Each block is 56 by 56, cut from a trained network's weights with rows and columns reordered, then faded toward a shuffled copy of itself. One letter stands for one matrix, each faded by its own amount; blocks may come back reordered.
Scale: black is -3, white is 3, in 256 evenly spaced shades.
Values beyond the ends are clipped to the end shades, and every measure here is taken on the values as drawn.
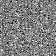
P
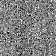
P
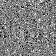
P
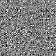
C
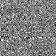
C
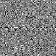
C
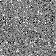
P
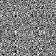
C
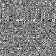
C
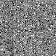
P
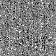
P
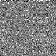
C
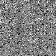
P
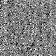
P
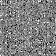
P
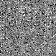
P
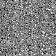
P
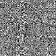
C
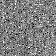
P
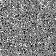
P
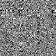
C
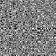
C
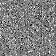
P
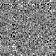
C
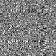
C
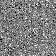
P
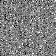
P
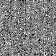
P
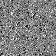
P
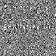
C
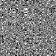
C
